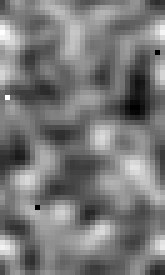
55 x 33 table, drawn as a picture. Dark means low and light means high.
The histogram is bell-shaped. Three lone cells stand out: one far higher and two far lower than their neighbours. No regular stripes run through it. The texture is blotchy.
